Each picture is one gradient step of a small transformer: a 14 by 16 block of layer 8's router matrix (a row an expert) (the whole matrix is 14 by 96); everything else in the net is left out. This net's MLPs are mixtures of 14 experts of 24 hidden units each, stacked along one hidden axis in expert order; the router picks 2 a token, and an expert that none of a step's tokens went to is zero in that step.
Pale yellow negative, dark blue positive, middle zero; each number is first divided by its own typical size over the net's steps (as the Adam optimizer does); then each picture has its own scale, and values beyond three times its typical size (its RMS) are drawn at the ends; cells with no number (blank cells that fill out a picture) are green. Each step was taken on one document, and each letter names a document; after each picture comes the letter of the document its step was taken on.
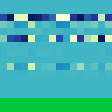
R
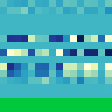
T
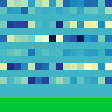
T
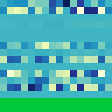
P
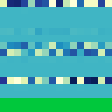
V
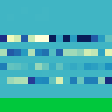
T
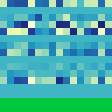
V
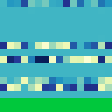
P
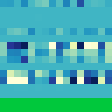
V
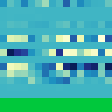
T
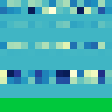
P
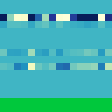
R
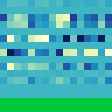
T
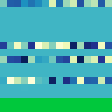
V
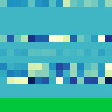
T
